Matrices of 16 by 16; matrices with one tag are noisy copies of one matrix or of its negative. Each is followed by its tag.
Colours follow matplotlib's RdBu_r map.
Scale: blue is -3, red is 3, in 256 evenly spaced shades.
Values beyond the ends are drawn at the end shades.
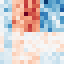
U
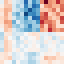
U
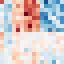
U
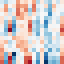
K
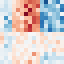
U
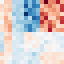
U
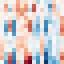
K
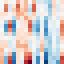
K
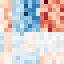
U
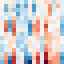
K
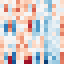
K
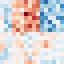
U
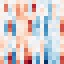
K
